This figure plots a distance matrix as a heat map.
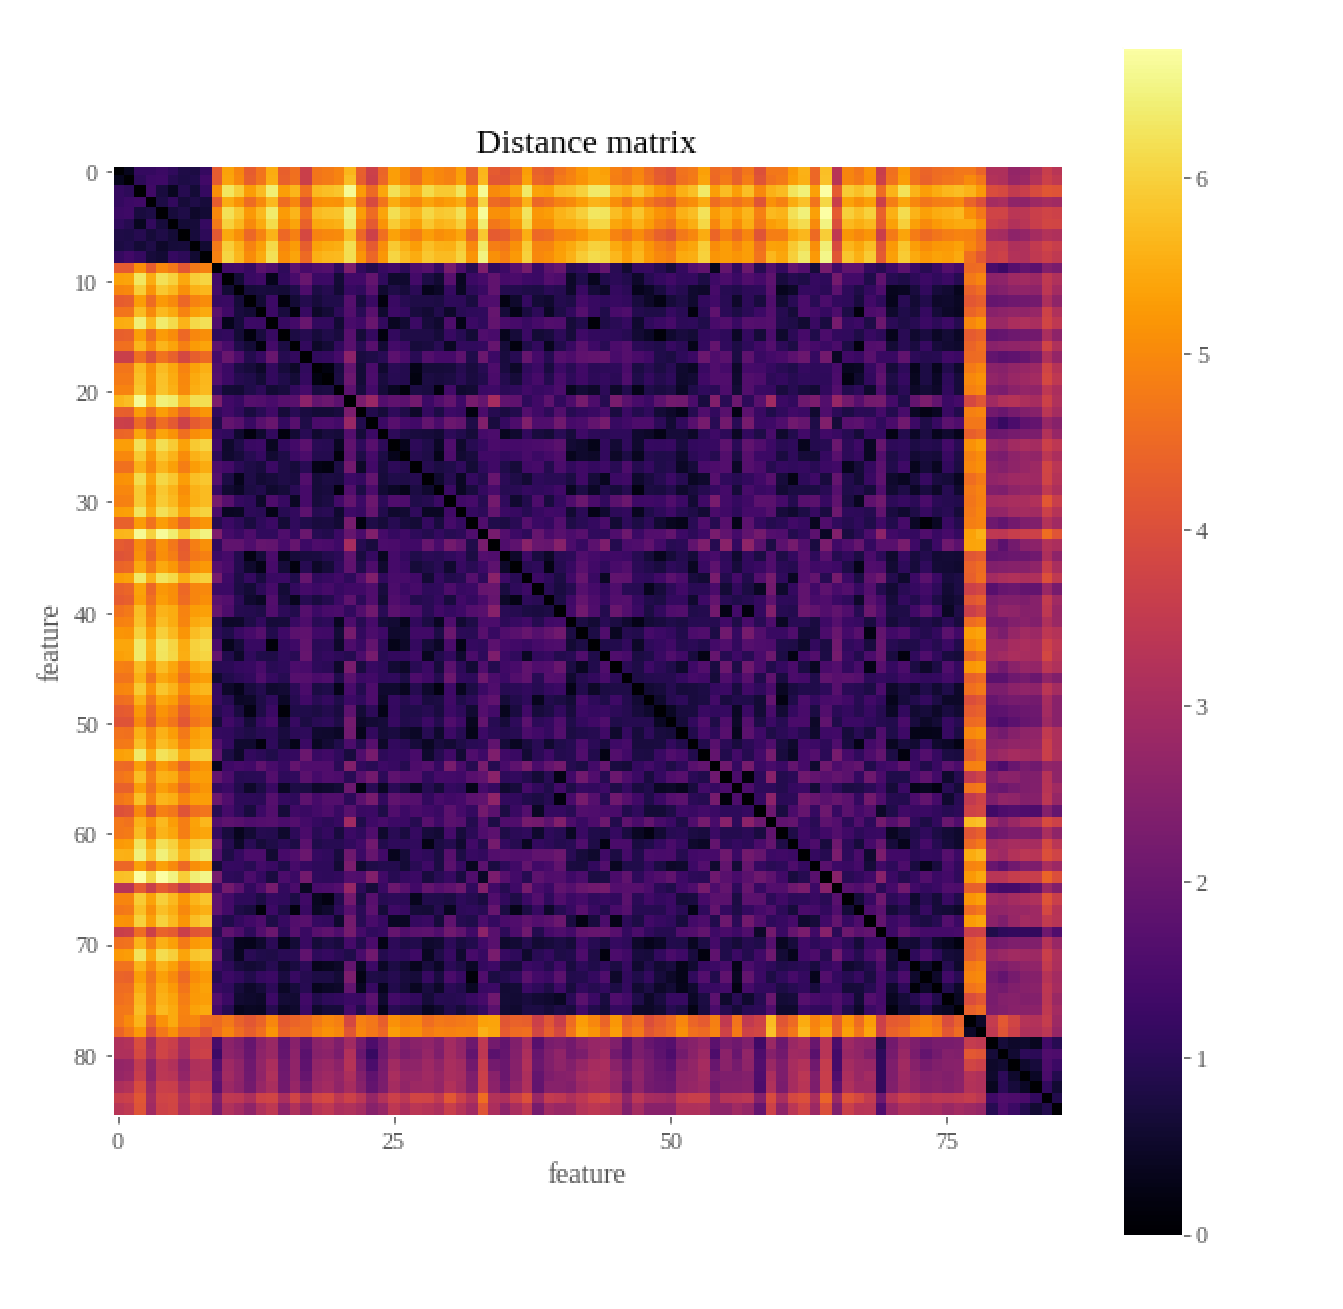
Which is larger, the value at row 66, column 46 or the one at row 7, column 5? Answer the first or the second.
the first
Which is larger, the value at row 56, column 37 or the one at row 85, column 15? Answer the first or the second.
the second
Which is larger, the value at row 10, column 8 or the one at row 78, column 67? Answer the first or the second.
the first
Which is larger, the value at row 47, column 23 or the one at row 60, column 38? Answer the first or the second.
the first
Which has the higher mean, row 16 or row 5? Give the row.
5
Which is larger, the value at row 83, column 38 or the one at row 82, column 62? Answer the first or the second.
the second
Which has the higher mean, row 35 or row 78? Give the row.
78
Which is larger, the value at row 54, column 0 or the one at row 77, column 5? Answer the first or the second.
the second
